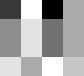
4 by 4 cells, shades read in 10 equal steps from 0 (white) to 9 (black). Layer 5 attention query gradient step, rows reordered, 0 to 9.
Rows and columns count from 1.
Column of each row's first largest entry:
3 3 3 2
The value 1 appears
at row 2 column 2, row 3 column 2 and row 4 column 1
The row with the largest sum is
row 1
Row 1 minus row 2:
3 -1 4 0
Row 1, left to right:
7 0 9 3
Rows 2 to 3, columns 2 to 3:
1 5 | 1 5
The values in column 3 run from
0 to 9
